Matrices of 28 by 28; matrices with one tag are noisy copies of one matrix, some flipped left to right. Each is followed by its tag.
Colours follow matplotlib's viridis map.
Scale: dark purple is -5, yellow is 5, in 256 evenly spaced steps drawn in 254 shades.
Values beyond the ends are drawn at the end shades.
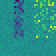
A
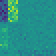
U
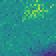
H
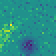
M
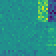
U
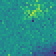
H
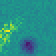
M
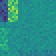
U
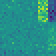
U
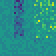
A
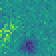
M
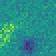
M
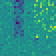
A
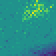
H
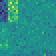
U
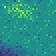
H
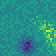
M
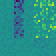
A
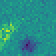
M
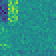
U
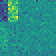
U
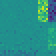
U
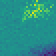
H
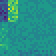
U
